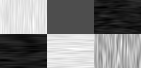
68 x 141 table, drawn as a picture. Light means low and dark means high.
The table splits into 2 rows of 3 panels. Panel 1,1: very low, streaked downward, faint in contrast. Panel 1,2: high, flat. Panel 1,3: very high, streaked across, faint in contrast. Panel 2,1: very high, streaked across, faint in contrast. Panel 2,2: very low, streaked across, faint in contrast. Panel 2,3: low, streaked downward.
